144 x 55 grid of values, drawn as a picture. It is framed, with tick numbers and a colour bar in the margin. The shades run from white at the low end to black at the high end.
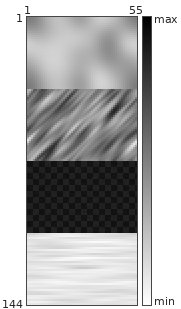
The table splits into 4 rows of 1 panel. Panel 1,1: low, smooth. Panel 2,1: middling, slanting up to the right, strong in contrast. Panel 3,1: very high, checkered, faint in contrast. Panel 4,1: very low, streaked across, faint in contrast.
